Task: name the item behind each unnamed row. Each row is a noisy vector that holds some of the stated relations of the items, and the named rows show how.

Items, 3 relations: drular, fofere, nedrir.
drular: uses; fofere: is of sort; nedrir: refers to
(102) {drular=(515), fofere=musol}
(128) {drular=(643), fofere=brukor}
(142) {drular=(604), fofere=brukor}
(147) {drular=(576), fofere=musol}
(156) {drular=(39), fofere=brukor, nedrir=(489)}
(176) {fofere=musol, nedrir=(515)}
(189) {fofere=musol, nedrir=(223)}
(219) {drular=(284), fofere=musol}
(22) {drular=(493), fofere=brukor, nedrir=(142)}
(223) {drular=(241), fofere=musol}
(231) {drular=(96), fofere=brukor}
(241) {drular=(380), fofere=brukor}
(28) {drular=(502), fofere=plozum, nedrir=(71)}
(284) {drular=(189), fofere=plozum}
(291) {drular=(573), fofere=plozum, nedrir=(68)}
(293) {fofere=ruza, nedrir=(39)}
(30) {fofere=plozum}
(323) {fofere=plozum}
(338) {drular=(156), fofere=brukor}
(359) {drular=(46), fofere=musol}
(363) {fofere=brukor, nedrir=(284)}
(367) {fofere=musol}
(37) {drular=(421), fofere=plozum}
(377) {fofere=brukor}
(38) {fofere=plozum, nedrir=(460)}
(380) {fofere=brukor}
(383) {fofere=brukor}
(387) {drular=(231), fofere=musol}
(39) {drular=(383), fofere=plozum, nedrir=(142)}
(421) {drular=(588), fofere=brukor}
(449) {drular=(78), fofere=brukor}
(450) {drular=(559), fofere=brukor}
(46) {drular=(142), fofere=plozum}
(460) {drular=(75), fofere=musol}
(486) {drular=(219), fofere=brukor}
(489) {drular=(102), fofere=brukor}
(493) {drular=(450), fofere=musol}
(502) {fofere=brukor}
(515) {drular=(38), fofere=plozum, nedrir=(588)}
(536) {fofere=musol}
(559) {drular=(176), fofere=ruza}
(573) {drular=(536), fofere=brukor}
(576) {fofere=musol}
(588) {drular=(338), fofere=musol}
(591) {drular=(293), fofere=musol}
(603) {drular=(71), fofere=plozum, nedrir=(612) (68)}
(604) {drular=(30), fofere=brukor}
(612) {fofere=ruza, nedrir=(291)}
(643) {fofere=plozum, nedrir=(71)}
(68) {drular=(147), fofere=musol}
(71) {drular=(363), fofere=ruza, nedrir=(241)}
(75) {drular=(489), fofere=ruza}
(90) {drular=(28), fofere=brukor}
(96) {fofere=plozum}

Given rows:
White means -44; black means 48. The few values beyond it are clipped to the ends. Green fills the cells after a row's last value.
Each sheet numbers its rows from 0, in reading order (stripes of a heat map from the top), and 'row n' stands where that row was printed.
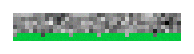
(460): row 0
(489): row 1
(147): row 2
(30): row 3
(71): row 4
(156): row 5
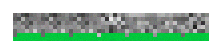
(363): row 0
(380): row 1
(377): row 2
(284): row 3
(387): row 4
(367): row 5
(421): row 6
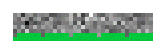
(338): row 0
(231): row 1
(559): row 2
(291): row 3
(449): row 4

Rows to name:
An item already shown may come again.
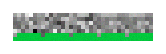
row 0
(588)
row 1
(142)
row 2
(102)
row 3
(147)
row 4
(591)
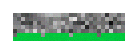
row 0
(383)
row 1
(591)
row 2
(39)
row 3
(338)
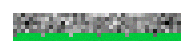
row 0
(338)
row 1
(46)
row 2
(293)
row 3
(493)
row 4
(359)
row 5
(156)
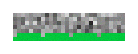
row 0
(189)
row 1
(293)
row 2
(46)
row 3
(359)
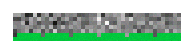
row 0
(450)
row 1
(338)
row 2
(90)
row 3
(75)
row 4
(38)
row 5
(22)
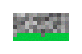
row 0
(176)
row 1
(486)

